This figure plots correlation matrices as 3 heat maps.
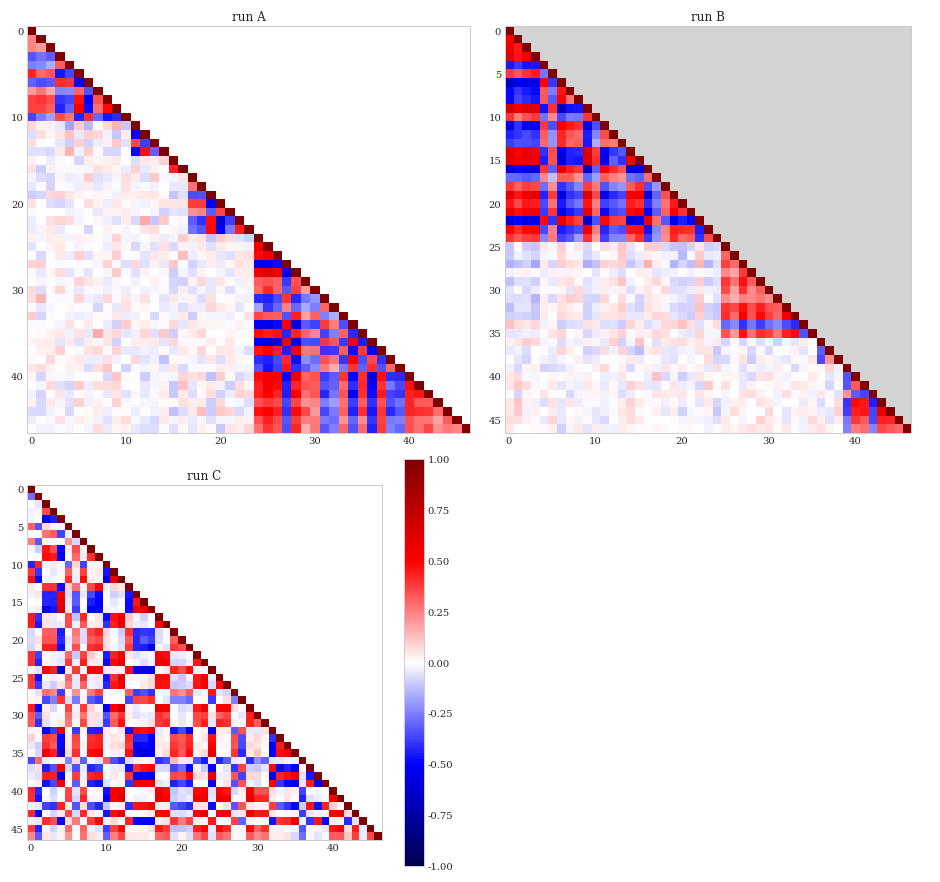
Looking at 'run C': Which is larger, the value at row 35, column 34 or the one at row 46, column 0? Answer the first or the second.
the first
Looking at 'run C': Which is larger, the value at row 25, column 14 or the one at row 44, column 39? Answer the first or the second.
the first
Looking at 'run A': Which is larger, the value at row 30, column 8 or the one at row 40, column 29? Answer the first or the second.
the second
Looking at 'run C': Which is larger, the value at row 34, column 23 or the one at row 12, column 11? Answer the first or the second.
the second
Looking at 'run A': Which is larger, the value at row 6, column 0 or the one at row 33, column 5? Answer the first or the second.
the second
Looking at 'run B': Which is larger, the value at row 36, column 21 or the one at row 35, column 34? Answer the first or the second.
the first
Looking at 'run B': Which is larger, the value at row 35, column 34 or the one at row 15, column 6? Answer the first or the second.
the first
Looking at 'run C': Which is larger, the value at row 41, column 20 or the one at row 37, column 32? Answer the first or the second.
the second
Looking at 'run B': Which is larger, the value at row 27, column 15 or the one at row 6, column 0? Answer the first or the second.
the first
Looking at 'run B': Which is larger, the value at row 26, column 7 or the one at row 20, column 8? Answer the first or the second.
the first
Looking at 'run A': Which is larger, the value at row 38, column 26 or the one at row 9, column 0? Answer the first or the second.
the second
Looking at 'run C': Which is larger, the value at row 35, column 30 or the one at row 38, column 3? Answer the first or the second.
the second
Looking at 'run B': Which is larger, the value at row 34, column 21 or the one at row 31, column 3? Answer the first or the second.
the first
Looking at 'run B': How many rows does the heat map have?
47
